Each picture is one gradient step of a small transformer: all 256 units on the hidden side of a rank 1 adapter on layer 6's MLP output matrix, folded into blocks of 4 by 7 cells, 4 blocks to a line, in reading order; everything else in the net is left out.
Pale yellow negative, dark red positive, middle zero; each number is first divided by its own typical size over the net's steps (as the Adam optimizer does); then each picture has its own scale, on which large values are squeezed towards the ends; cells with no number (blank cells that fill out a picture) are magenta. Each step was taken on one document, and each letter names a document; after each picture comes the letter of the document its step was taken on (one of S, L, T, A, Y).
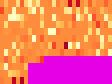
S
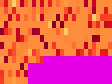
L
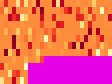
S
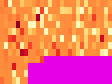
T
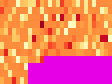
S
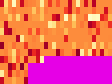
L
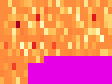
T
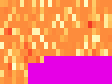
L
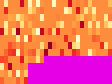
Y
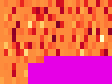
T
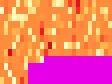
S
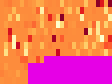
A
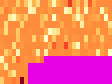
S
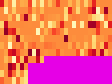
L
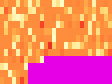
S
